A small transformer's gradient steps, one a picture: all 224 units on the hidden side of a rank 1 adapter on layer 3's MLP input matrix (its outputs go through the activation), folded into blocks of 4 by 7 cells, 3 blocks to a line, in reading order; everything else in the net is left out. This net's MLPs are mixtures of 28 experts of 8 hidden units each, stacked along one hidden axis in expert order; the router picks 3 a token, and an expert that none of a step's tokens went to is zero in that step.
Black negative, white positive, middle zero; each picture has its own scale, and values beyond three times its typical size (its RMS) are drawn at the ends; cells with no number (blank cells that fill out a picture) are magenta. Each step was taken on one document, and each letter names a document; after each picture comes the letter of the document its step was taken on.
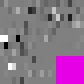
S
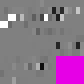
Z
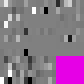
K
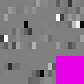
S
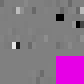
S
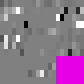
S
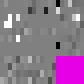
K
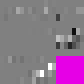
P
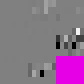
P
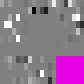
K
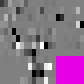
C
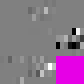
P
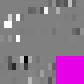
K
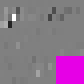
Z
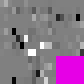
C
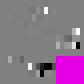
P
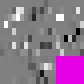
C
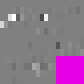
Z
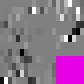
K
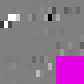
Z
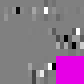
P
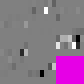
P
